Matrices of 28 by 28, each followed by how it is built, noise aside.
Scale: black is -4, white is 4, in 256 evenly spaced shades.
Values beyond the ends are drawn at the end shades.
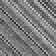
Toeplitz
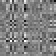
low rank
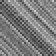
Toeplitz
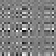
low rank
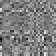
low rank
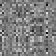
low rank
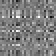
low rank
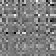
low rank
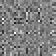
low rank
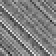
Toeplitz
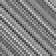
Toeplitz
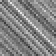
Toeplitz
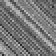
Toeplitz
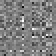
low rank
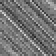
Toeplitz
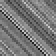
Toeplitz
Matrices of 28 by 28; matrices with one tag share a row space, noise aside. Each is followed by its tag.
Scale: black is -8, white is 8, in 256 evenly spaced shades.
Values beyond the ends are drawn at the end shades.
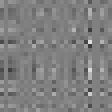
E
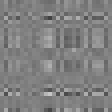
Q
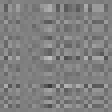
Q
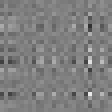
E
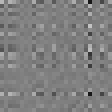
E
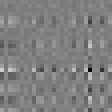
E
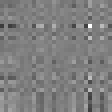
E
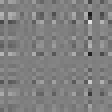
E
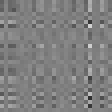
E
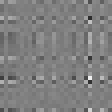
E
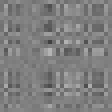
Q
